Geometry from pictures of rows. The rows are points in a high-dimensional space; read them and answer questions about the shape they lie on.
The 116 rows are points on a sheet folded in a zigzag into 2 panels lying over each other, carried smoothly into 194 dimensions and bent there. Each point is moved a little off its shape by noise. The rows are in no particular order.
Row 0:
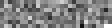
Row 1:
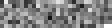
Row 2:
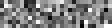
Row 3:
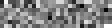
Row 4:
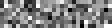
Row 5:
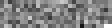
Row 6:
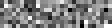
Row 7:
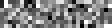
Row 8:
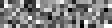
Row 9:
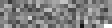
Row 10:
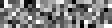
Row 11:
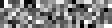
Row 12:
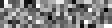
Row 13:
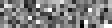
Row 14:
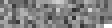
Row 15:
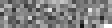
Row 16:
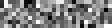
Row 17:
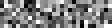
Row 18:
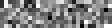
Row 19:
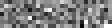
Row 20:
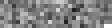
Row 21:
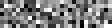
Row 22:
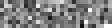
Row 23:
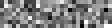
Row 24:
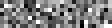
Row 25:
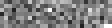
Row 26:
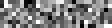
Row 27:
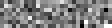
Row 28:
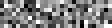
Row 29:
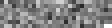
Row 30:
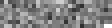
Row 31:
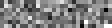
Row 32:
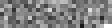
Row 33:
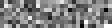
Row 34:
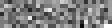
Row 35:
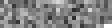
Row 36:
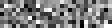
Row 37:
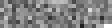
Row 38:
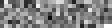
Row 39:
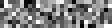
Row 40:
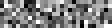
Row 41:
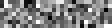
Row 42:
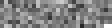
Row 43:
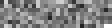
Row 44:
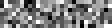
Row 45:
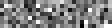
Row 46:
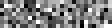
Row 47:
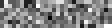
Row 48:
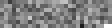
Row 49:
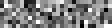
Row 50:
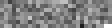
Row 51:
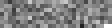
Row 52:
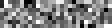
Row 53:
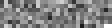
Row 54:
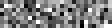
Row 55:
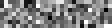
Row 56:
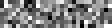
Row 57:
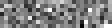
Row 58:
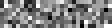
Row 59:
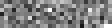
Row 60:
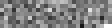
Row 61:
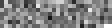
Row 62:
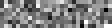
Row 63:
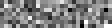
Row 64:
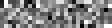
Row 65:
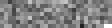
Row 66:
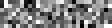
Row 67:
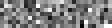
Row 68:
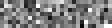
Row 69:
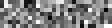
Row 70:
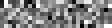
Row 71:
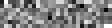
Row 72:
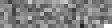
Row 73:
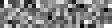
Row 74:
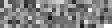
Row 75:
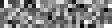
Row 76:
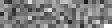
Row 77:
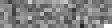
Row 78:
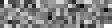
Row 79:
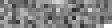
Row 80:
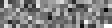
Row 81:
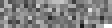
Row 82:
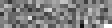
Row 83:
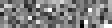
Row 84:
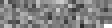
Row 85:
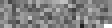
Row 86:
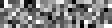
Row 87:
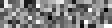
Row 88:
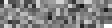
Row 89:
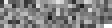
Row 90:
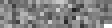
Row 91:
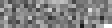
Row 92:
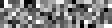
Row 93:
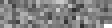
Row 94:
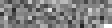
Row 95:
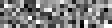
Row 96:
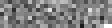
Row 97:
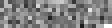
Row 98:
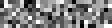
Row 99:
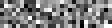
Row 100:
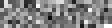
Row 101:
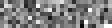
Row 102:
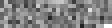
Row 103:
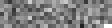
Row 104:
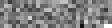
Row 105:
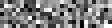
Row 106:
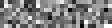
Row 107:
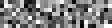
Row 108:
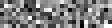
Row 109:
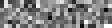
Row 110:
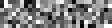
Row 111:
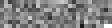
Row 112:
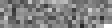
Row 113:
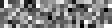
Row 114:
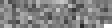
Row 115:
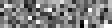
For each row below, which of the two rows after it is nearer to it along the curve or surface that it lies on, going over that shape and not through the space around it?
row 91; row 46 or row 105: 46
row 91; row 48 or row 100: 100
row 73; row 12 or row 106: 106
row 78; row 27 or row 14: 27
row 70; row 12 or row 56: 56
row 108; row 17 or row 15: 17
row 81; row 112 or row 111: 112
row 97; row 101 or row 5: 101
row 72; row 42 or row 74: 42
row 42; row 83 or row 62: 62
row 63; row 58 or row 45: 58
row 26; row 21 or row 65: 21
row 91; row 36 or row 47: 47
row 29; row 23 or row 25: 23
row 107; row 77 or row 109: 109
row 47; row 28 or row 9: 28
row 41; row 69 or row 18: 69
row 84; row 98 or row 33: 33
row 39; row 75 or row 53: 75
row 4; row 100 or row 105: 105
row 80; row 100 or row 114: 114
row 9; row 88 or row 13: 88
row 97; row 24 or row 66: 24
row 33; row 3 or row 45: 3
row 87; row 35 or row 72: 35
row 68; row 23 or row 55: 55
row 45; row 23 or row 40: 40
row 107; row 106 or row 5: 106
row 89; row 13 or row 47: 47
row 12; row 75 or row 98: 98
